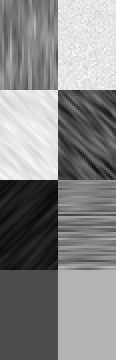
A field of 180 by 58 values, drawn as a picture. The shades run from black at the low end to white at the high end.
It is made of 4 by 2 panels. Panel 1,1: middling, streaked downward. Panel 1,2: very high, fine-grained, faint in contrast. Panel 2,1: very high, slanting down to the right, faint in contrast. Panel 2,2: low, slanting down to the right. Panel 3,1: very low, slanting up to the right, faint in contrast. Panel 3,2: middling, streaked across. Panel 4,1: low, flat. Panel 4,2: high, flat.
